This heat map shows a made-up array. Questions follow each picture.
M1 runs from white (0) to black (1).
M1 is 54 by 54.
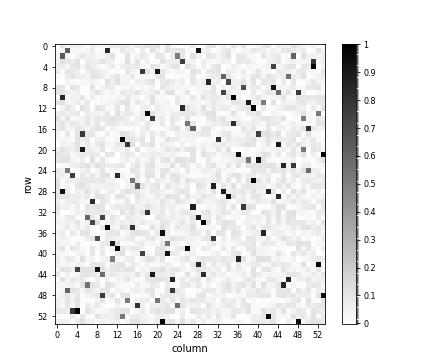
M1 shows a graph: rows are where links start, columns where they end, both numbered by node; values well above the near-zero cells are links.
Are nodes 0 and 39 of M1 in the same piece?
no
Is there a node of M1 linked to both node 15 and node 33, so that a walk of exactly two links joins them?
no
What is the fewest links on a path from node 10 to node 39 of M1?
4
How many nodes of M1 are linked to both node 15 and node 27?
0
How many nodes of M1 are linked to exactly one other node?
2
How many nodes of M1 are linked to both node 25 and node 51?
1
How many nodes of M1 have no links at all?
1
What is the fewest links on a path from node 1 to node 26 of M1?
4
